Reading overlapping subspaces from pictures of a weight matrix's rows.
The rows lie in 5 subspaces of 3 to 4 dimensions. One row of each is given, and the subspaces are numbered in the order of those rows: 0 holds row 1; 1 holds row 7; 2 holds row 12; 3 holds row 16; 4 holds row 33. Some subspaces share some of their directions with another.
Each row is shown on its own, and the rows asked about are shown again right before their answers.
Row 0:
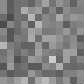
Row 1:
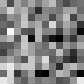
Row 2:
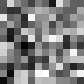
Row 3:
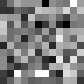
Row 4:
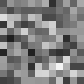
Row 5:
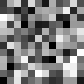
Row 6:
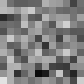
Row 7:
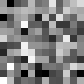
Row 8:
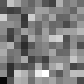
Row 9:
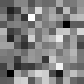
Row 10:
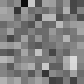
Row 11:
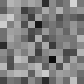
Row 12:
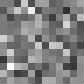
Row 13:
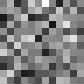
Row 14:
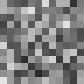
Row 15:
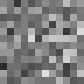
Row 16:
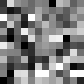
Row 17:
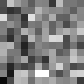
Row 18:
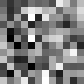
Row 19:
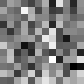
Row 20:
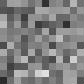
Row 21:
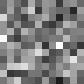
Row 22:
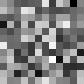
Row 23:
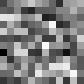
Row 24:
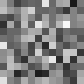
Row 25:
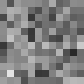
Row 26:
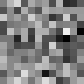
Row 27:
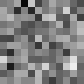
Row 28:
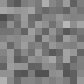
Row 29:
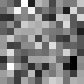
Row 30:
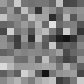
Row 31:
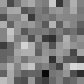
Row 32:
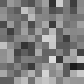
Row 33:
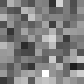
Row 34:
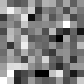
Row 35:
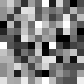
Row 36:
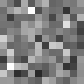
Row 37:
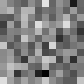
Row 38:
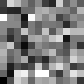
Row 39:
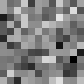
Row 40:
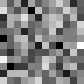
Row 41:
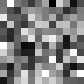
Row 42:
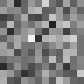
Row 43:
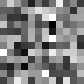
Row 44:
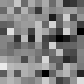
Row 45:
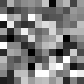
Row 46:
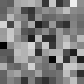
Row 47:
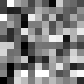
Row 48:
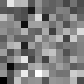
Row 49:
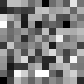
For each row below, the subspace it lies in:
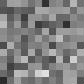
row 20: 3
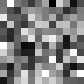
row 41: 1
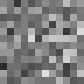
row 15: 0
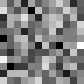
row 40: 2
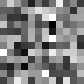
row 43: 3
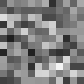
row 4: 3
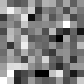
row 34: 1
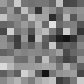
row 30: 0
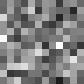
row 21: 2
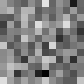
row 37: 0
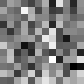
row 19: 4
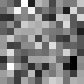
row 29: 2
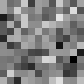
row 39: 2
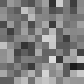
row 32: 4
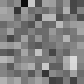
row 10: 2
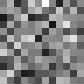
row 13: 0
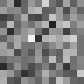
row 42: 0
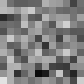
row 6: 3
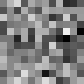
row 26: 0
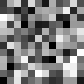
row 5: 2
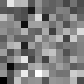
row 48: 1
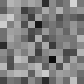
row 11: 1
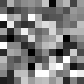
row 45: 3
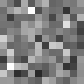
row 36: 2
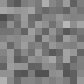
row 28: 0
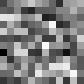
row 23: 3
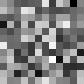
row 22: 4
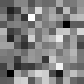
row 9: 1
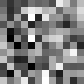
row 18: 1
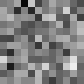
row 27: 2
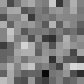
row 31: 4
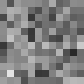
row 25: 4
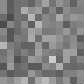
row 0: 1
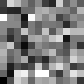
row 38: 0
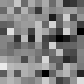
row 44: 0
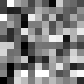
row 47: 1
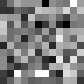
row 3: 1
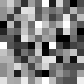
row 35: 0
